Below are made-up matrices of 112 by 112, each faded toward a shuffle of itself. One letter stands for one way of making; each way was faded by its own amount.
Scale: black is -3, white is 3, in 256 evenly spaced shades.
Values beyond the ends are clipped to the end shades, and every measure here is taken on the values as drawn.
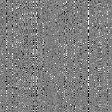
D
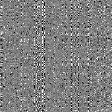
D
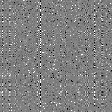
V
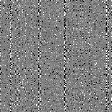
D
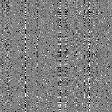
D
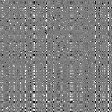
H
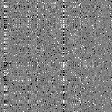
V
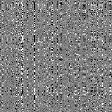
D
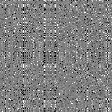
V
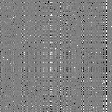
H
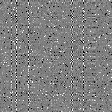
V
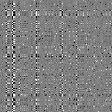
H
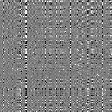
H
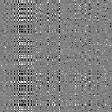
H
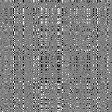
H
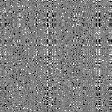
V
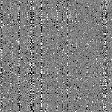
D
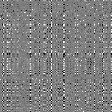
H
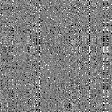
D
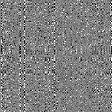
D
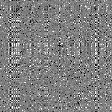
V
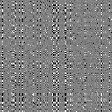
H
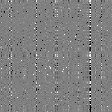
H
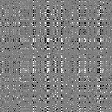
H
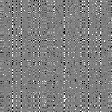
H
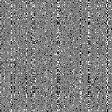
D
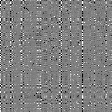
H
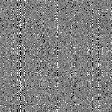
D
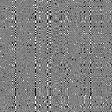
H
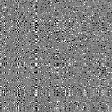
V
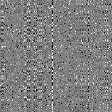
V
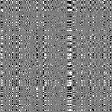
H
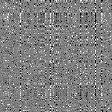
V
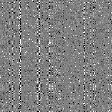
D
